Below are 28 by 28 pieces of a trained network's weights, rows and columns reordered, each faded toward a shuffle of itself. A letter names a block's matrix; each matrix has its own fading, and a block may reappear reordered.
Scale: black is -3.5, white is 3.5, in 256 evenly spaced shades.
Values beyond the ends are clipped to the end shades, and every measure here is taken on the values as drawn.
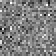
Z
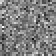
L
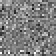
Z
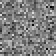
L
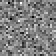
L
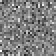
L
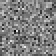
L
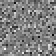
L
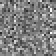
L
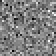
L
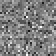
L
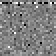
Z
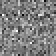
Z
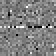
Z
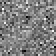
L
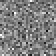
Z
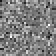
Z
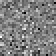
L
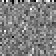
Z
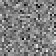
L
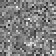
L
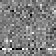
Z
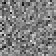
Z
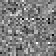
Z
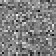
L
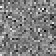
L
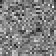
Z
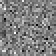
L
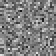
L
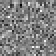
L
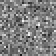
L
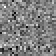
L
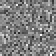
L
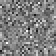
L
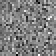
L
